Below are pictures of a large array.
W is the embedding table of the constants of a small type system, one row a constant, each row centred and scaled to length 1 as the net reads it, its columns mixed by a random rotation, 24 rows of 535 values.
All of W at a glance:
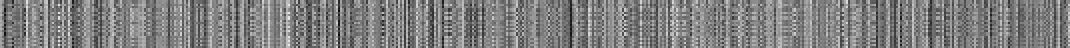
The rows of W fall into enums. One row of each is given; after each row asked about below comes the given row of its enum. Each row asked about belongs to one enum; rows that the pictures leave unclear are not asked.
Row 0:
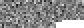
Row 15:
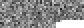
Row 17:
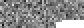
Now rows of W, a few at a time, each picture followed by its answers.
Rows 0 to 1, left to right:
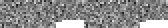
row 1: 0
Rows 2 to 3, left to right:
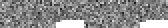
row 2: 15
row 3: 0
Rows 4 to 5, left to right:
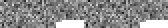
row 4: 17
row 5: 17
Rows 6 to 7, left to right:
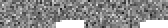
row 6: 15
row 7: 17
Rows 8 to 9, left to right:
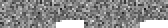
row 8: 15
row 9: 15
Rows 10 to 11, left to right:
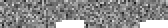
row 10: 17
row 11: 0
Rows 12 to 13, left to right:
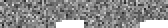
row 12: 17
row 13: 15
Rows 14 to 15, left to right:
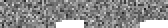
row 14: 17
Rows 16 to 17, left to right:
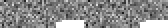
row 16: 17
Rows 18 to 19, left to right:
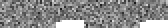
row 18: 15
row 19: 0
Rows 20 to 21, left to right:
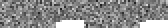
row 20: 15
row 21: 0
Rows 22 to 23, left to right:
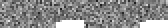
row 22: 15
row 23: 0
